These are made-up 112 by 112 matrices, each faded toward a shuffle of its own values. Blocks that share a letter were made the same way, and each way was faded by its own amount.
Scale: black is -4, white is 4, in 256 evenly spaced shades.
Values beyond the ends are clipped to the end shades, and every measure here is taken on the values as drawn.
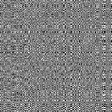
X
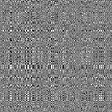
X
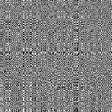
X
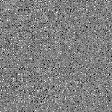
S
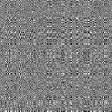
X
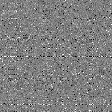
S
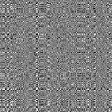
X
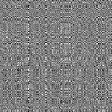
X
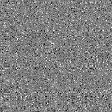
S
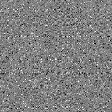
S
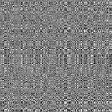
X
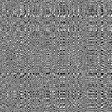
X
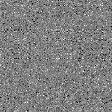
S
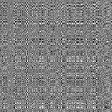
X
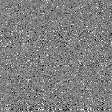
S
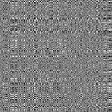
X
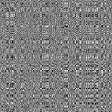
X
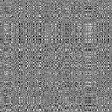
X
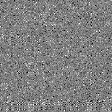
S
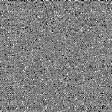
S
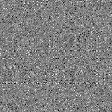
S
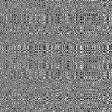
X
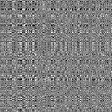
X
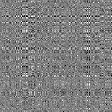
X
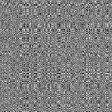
X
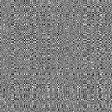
X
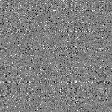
S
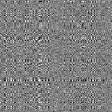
X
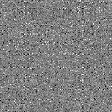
S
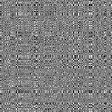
X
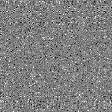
S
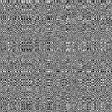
X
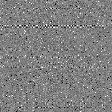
S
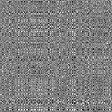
X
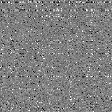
S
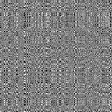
X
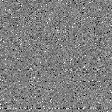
S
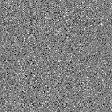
S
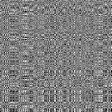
X
